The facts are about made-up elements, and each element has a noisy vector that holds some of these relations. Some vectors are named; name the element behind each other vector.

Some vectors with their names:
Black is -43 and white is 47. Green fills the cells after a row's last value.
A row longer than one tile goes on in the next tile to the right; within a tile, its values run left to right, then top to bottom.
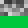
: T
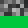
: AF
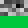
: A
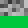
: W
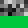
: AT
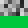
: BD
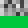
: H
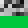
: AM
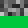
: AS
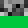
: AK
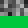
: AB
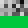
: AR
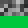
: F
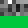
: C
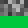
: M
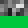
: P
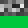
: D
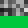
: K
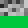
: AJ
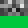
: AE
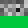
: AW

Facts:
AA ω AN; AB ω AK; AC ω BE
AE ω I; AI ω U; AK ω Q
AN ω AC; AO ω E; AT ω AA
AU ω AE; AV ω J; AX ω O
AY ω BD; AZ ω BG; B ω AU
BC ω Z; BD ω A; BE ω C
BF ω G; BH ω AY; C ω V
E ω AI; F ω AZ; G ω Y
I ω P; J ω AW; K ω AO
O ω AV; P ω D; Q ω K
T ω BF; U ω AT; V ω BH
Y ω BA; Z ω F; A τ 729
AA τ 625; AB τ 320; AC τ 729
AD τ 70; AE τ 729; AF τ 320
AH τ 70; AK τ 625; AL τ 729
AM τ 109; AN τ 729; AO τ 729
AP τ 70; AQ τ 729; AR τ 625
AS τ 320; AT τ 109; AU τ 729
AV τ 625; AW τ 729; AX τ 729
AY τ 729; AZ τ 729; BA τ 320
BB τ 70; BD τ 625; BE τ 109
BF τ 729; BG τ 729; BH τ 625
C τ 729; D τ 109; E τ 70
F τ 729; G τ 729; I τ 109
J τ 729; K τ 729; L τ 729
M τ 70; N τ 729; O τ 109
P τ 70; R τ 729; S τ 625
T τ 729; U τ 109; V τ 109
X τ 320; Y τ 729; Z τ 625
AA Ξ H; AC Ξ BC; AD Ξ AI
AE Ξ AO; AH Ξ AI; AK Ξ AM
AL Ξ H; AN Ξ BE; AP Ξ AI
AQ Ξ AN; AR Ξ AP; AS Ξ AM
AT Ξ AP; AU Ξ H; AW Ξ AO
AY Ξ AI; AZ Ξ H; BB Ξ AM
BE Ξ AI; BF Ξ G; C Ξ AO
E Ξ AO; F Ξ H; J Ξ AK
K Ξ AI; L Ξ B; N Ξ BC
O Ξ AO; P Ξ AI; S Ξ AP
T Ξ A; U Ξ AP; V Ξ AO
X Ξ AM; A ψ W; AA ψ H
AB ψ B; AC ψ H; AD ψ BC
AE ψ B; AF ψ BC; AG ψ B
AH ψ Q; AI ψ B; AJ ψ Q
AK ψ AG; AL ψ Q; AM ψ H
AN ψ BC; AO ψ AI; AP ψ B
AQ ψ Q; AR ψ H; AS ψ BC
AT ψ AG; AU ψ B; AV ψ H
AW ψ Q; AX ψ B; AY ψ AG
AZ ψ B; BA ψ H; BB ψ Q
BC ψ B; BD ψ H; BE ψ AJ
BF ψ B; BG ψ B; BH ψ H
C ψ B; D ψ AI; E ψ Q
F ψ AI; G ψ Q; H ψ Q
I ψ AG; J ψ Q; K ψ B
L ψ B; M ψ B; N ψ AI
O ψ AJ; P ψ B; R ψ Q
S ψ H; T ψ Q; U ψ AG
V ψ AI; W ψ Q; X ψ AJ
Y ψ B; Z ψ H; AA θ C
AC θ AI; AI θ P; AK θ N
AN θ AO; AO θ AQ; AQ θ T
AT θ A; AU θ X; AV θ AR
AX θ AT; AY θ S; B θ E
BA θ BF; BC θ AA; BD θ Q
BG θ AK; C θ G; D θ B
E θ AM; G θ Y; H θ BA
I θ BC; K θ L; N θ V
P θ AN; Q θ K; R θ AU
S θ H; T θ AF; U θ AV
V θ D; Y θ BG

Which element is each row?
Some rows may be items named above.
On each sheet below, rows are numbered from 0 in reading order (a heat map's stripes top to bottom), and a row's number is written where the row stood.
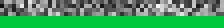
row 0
AU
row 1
BD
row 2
AS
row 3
BF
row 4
AS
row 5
E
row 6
G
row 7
J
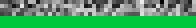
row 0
B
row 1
AL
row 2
Q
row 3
X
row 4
BB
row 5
BA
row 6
J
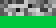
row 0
O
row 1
R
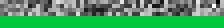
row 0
AQ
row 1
J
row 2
AA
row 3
AY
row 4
AO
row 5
AM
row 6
AG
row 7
BA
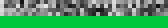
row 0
BA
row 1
AH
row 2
AS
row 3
I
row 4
AC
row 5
AN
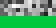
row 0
O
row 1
BH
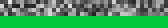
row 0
V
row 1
BE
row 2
BC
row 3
AG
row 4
T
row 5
AZ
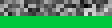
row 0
AI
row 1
L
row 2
N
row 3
X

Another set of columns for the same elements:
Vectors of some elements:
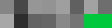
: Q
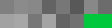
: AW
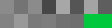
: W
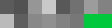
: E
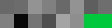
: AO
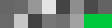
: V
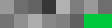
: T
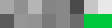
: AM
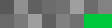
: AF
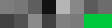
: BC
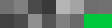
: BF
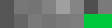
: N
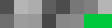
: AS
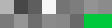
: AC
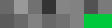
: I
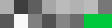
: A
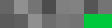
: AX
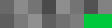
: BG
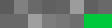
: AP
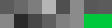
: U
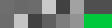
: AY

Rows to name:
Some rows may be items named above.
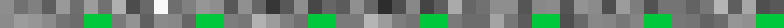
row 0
R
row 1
AC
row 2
P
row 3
P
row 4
H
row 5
D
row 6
AN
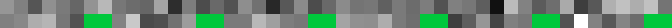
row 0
BA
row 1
C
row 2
P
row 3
AQ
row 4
BC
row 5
A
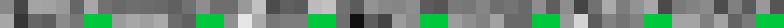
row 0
Q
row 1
AH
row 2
BB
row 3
AI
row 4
AL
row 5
BE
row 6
O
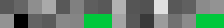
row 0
K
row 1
AA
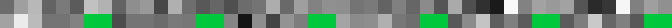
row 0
X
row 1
B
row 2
AB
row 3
AQ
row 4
G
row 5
G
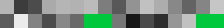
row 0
A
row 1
AK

